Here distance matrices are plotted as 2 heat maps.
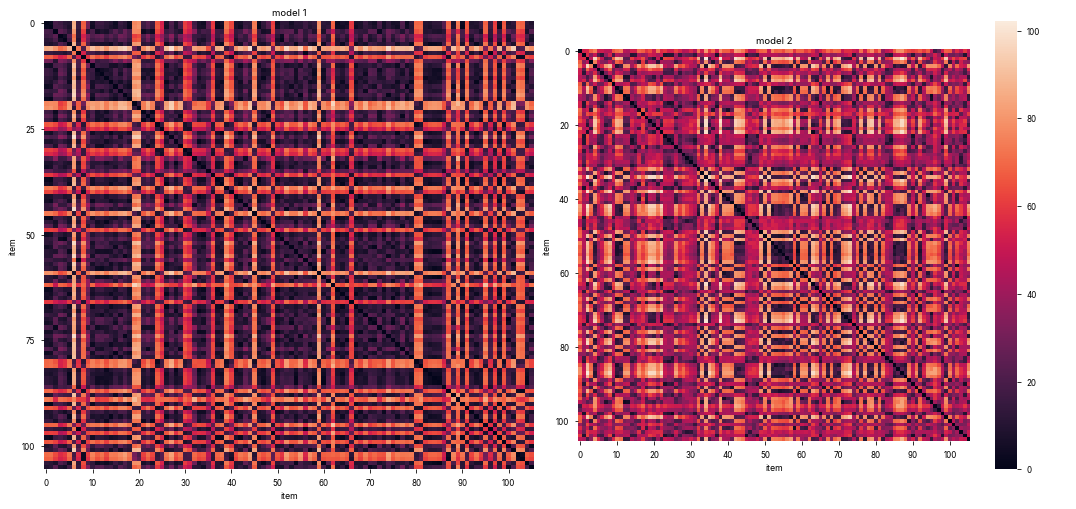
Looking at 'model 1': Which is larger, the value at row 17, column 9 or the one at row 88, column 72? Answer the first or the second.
the first
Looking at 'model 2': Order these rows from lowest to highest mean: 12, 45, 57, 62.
45, 12, 62, 57
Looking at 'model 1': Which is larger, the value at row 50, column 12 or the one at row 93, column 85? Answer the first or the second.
the first
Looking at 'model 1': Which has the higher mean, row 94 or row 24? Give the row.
24
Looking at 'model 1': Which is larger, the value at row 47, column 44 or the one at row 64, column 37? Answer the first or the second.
the first
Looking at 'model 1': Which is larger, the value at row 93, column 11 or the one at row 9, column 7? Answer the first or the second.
the second
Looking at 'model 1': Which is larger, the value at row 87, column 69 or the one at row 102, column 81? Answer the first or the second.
the first
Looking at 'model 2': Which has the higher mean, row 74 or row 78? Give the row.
78
